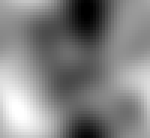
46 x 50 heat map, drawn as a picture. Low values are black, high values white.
The histogram is bell-shaped. The ninth with the lowest average is the top middle. The texture varies smoothly and slowly. No regular stripes run through it. The centre is the smoothest part. No lone cell stands out from its neighbours.
